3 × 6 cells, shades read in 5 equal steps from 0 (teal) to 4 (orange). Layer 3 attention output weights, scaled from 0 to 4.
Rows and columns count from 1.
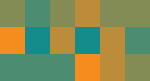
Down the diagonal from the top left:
2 0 1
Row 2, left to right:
4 0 3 0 3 1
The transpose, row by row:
2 4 1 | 1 0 1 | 2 3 1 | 3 0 4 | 2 3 3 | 2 1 2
